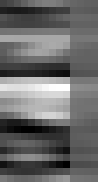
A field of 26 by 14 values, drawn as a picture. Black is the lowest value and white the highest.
Calmest part: top right. Slope: none. Ninth with the highest average: centre. Seam: vertical, 70% of the way across, the right part calmer. Grain: streaks across.
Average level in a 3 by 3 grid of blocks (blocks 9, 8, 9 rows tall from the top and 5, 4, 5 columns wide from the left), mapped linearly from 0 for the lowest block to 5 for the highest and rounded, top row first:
232
453
001
